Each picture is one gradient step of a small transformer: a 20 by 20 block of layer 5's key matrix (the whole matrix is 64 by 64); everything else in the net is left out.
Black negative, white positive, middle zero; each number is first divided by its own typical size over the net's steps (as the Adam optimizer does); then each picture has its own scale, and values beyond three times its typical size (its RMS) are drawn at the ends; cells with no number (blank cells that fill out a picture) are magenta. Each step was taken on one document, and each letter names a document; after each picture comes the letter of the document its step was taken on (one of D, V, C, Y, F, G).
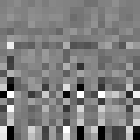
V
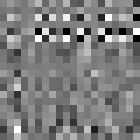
V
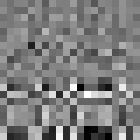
V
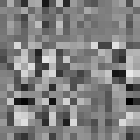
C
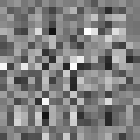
C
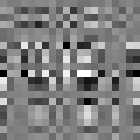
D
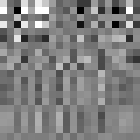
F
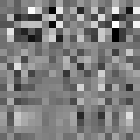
F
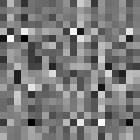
C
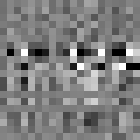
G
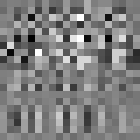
F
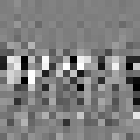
G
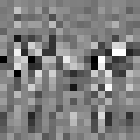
C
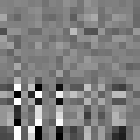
V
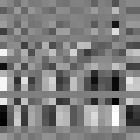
D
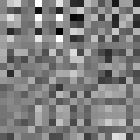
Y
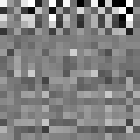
Y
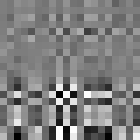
V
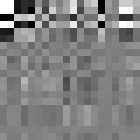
D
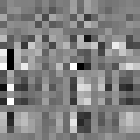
F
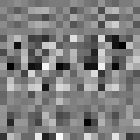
C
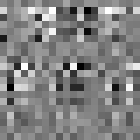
G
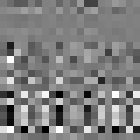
Y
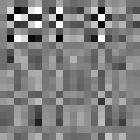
F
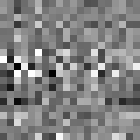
G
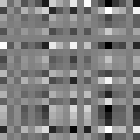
Y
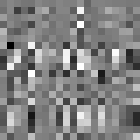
F
